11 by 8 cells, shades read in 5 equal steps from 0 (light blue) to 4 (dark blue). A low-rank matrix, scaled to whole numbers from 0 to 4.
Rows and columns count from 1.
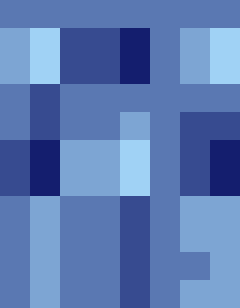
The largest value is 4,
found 6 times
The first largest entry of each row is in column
1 5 5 2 2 2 2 5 5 5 5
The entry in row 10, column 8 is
1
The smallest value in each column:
1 0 1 1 0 2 1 0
